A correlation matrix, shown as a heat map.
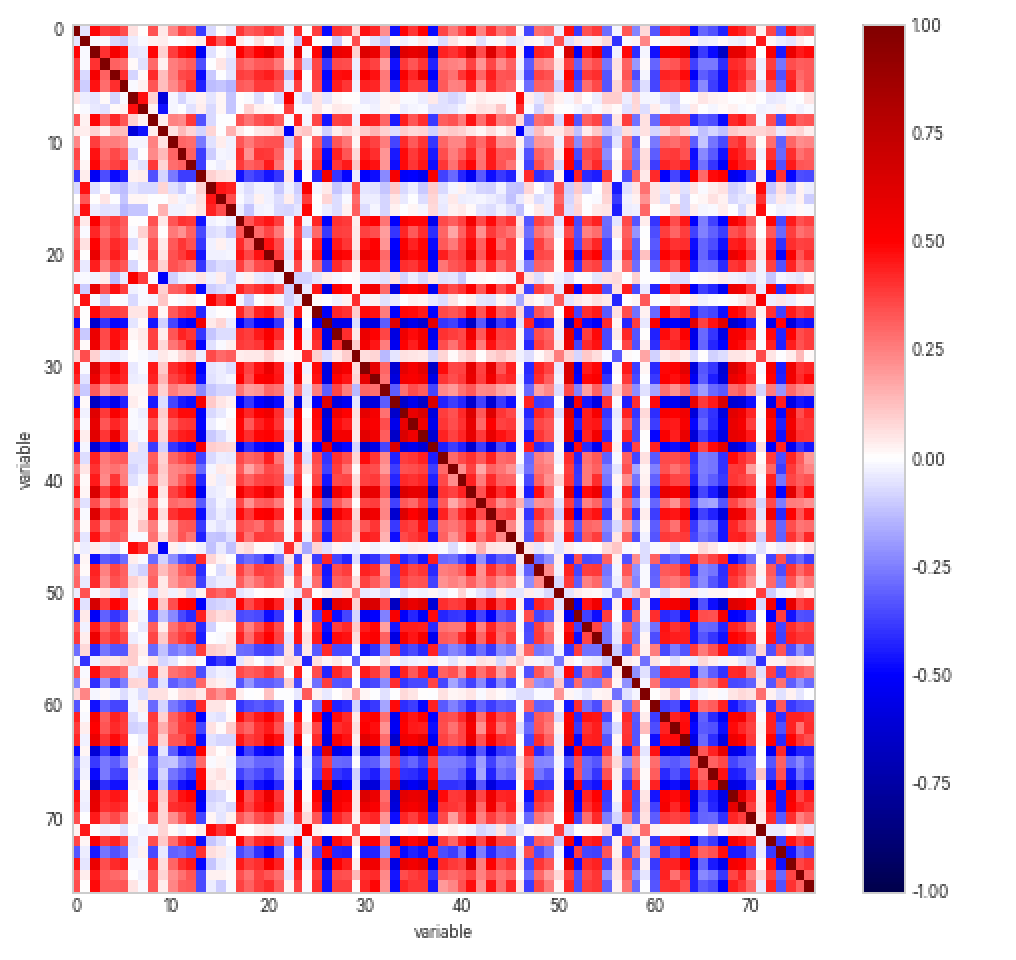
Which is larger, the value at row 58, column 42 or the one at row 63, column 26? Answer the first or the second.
the first
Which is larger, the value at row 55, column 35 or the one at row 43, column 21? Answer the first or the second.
the second
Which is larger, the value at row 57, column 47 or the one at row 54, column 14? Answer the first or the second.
the second
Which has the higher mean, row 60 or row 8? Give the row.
8
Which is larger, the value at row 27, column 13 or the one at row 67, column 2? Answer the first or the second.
the first
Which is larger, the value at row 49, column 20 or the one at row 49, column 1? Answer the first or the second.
the first
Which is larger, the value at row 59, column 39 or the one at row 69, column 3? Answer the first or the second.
the second
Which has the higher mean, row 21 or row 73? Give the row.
21
